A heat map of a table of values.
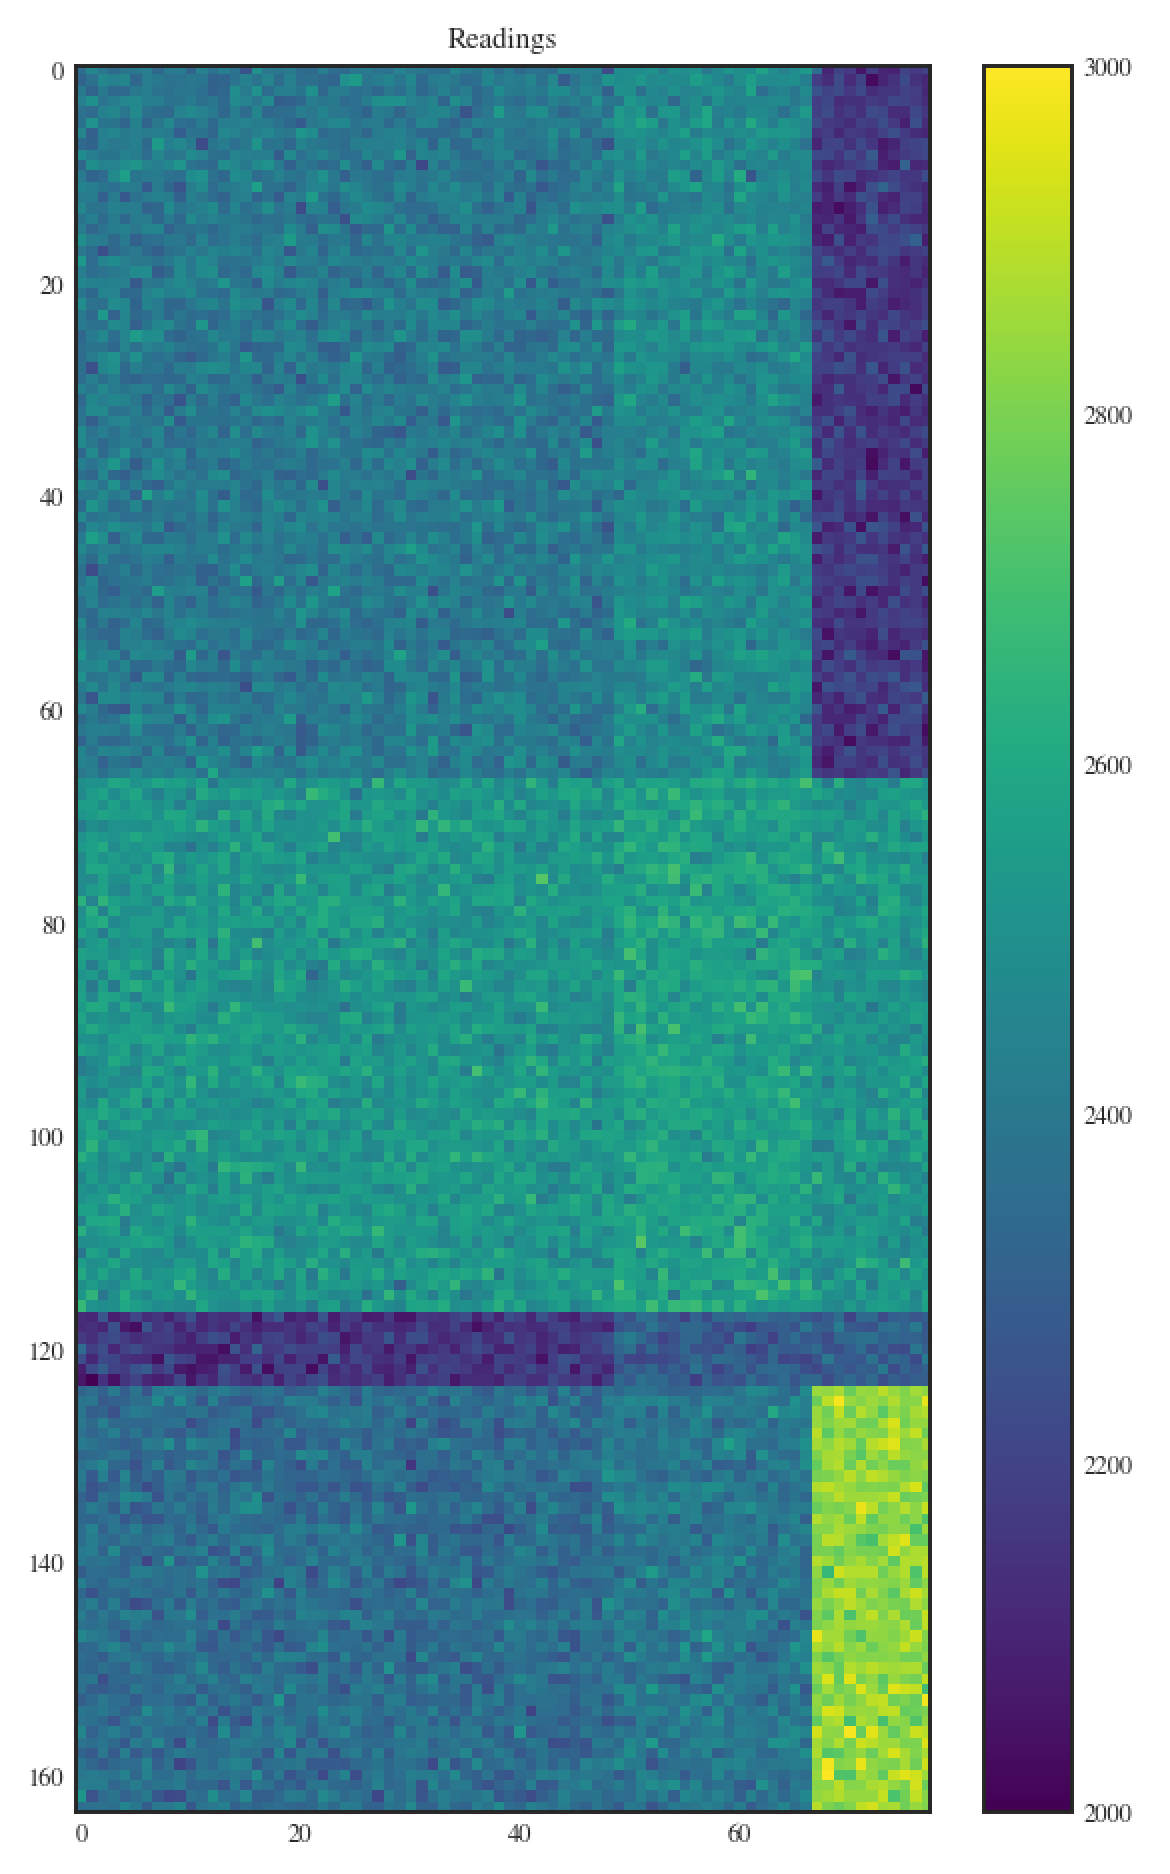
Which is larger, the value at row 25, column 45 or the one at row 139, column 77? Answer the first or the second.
the second
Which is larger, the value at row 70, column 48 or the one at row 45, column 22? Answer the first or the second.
the first
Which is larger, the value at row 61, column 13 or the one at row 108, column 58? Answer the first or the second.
the second
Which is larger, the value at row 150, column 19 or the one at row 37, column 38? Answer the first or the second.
the second
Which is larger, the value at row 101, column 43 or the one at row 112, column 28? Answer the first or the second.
the first
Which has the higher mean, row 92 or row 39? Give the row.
92
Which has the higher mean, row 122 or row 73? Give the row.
73
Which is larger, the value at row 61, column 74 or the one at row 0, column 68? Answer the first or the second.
the first
